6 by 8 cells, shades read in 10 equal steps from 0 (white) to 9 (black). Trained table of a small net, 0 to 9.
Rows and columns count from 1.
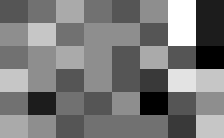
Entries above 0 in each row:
7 7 8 8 8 8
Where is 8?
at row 1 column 8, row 2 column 8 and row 5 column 2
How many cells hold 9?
2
